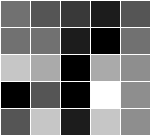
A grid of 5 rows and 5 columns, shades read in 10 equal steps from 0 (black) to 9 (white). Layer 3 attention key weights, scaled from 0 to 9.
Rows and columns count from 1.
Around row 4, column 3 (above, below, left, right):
0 1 3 9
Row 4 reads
0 3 0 9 5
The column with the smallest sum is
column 3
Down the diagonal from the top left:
4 4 0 9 5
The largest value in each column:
7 7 2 9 5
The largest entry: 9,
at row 4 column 4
